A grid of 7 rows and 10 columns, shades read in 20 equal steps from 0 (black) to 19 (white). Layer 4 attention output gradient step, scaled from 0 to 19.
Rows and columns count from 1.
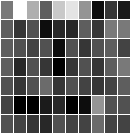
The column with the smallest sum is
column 4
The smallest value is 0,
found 4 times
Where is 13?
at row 1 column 3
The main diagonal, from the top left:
9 4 5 4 4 0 5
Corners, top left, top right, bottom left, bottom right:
9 2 6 5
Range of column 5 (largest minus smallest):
15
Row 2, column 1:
7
